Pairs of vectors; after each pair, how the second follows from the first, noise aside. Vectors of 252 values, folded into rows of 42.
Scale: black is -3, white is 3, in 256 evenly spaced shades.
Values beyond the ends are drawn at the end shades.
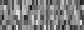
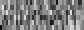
wrapped around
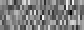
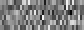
copied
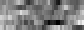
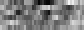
wrapped around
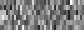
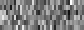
copied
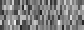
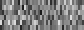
copied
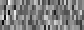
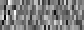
copied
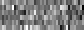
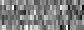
copied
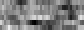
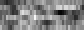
wrapped around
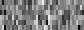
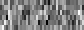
wrapped around
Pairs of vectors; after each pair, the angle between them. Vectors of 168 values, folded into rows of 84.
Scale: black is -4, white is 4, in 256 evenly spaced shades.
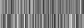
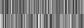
orthogonal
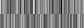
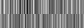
partly aligned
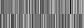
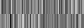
orthogonal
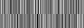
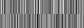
nearly parallel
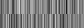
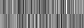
partly opposed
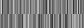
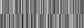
partly aligned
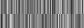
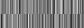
partly aligned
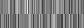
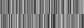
partly opposed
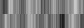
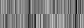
partly opposed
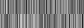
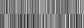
nearly opposite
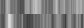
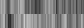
nearly opposite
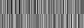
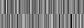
partly aligned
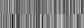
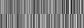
partly aligned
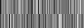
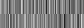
partly opposed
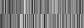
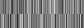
partly aligned
